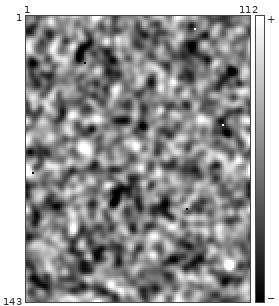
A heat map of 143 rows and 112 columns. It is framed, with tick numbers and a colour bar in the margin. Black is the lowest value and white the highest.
Lone odd cells: 5, 2 higher and 3 lower than their neighbours. Seam: none. Mirror symmetry: none. Average level on the scale: 50%. Grain: blotchy. Stripes: none. Slope: none.
